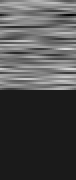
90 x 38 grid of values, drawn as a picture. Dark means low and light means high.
It is made of 2 by 1 panels. Panel 1,1: middling, streaked across, strong in contrast. Panel 2,1: very low, flat.
